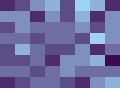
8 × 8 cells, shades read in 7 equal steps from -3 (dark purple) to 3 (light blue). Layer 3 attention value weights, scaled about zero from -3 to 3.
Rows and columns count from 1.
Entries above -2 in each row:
6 6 8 8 7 6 8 6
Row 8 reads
-2 -1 0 0 -1 -2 1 2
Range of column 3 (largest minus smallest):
3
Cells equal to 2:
6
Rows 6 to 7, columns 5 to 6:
1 1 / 1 0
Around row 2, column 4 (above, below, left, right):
2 0 -2 -1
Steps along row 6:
same up down up same up down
